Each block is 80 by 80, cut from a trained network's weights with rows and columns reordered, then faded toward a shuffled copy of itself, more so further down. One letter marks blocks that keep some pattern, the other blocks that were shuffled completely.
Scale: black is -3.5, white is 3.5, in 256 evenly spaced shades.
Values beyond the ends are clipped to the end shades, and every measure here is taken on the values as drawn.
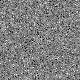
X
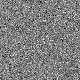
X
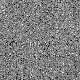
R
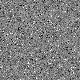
X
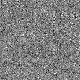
R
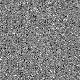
R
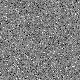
X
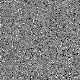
R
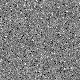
X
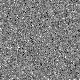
X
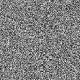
R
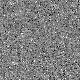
X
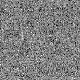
R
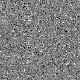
R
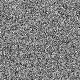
X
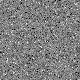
X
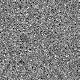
R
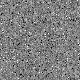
R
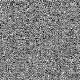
R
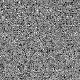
R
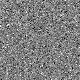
X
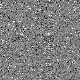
R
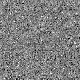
R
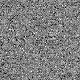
R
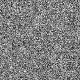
R
